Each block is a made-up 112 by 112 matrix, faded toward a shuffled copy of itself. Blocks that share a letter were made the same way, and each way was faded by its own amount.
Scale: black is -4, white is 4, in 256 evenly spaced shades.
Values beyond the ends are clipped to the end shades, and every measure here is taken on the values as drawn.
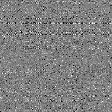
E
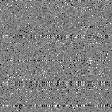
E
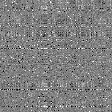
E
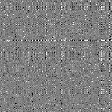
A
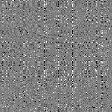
A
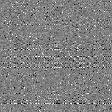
E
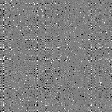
A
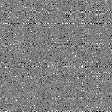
E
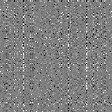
A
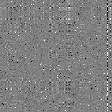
A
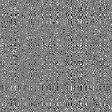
A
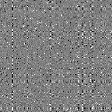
A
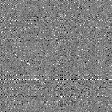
E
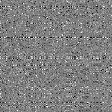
E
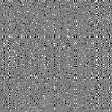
A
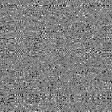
E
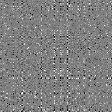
A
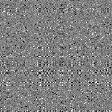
E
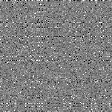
E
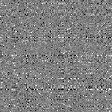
E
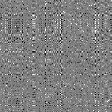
A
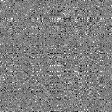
E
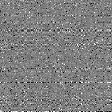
E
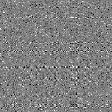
E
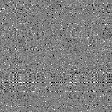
E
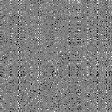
A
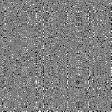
A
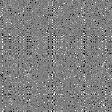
A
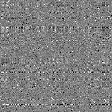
E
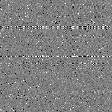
E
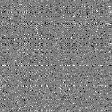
E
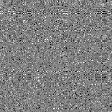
E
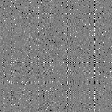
A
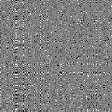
A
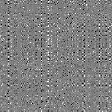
A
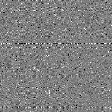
E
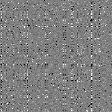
A
